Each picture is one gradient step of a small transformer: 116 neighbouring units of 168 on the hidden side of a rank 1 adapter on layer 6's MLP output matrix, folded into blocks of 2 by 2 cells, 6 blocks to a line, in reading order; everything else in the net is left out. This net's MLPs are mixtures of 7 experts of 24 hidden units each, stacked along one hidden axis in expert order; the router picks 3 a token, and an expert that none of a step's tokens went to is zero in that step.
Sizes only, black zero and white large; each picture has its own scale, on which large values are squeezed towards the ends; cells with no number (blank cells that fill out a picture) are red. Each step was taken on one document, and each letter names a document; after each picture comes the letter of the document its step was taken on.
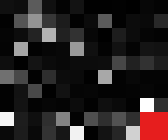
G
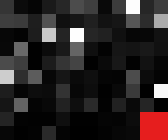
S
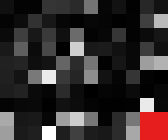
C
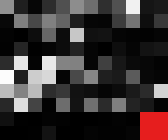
S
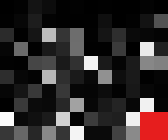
G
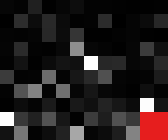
G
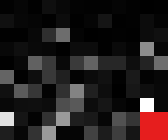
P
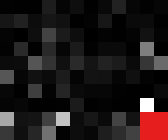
P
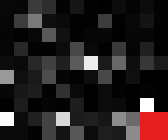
G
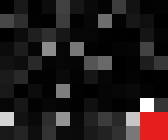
P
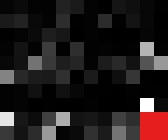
P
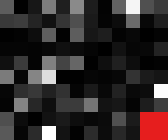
S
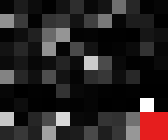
P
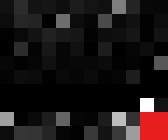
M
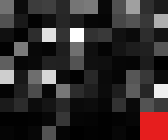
S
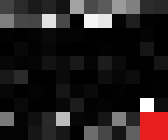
M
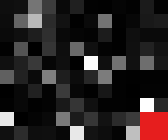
G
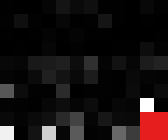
C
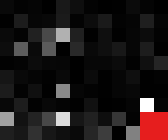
P
